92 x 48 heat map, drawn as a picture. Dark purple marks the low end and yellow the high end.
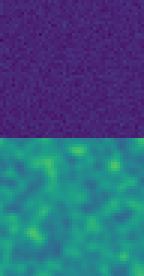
It is made of 2 by 1 panels. Panel 1,1: very low, fine-grained, faint in contrast. Panel 2,1: middling, blotchy.
